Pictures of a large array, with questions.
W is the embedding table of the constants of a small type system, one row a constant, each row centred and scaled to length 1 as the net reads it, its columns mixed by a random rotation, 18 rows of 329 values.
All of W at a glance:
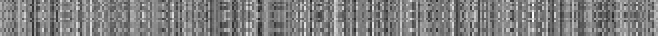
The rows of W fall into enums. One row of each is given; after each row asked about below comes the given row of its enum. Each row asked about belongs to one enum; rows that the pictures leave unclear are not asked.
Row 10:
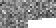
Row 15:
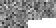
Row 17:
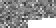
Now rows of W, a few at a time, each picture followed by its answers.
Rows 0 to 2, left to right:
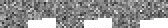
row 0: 15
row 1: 17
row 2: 10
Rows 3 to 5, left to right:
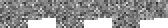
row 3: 17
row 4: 17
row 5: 15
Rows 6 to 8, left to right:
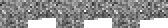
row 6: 10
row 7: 10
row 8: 10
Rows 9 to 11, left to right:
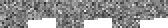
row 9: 15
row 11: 17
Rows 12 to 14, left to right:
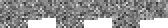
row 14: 15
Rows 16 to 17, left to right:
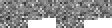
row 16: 17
